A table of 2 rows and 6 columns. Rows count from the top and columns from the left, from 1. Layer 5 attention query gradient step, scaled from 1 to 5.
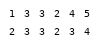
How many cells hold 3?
5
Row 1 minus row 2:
-1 0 0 0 1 1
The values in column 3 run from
3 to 3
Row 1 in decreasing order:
5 4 3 3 2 1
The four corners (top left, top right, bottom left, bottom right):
1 5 2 4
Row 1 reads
1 3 3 2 4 5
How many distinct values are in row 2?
3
